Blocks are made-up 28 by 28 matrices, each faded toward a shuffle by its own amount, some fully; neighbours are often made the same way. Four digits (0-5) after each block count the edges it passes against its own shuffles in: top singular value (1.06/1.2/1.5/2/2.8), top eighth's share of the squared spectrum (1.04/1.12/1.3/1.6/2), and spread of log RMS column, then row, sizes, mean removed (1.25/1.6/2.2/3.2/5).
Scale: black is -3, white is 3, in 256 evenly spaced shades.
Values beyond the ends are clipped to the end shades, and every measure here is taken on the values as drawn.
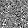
0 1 0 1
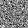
0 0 0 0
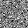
0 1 0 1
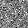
0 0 0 0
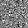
2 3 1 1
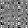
4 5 2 2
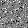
0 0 0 0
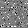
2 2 0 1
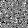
0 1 0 0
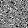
1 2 0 0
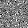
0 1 0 0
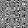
3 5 3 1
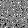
0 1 0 0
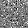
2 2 1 0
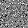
1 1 0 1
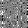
3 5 2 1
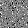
2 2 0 0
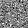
0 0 0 0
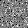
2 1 0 0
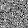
2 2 0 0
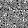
1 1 0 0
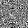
2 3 0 1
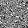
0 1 0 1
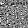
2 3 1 1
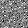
1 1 0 0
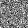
0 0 0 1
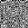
3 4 2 2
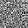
3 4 2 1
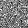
2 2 0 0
